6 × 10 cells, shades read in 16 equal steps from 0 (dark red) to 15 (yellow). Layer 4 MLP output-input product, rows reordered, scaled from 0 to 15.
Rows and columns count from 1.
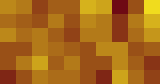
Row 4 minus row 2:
-2 -1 3 -1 1 -4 1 6 -3 -6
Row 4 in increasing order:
5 5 5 5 6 6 7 8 9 9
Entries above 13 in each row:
1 0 0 0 0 0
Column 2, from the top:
8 6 7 5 8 5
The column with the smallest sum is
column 8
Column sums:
37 39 44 40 36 44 43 35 38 50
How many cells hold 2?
2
